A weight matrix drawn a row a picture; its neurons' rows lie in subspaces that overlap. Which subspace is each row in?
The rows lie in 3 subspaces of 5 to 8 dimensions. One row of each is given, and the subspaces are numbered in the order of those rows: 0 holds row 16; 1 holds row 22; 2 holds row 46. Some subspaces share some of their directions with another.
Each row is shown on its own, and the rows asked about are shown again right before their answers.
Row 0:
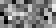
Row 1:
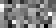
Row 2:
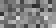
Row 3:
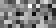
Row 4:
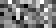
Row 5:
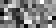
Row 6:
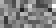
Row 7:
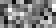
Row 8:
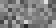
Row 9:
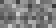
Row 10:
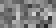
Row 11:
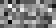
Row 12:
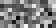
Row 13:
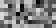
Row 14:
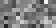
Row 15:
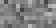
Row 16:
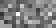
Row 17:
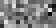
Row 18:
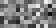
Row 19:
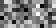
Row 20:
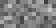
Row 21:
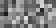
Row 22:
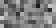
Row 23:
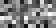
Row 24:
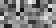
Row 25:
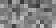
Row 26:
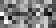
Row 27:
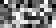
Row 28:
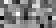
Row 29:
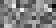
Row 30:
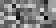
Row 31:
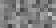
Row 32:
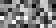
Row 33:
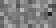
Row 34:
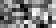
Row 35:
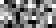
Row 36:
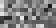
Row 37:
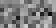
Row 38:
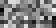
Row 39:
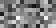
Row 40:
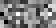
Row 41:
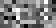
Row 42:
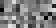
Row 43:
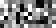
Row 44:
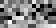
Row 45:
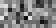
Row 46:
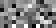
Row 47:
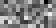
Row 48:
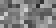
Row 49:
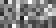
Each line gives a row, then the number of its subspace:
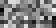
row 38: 2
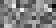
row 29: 0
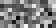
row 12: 1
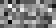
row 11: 2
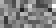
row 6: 0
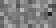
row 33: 0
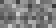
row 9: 1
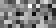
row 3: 1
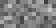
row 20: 2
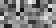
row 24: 2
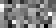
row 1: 2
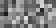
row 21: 0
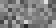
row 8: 1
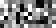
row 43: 0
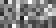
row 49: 2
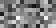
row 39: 2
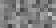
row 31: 1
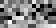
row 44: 1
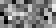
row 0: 0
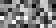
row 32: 1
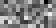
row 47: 1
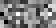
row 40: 0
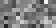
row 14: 2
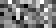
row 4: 2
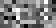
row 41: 2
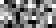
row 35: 1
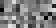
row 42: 2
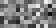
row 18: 1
